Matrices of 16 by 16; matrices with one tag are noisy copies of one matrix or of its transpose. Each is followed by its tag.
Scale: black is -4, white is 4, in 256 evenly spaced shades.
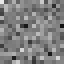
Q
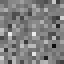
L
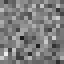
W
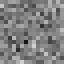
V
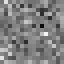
V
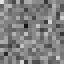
Q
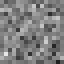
W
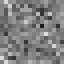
V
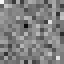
Q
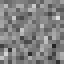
W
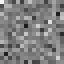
Q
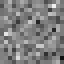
W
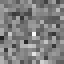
L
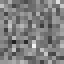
V
